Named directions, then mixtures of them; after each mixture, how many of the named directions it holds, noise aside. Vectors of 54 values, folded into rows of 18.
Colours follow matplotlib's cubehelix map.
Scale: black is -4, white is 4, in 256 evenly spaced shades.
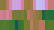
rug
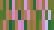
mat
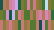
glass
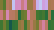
two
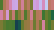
two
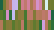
three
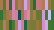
one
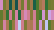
three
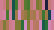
two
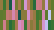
one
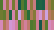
three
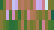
three
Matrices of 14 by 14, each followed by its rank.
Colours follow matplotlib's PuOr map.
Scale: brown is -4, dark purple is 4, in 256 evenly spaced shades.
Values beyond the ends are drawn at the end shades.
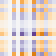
one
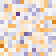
full rank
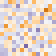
full rank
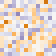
full rank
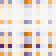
one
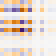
one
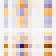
one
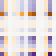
one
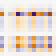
one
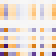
one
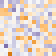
full rank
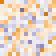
full rank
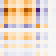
one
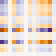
one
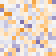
full rank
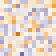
full rank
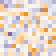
full rank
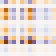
one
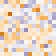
full rank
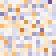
full rank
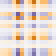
one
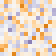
full rank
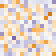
full rank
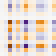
one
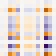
one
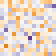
full rank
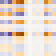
one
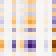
one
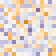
full rank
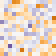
full rank
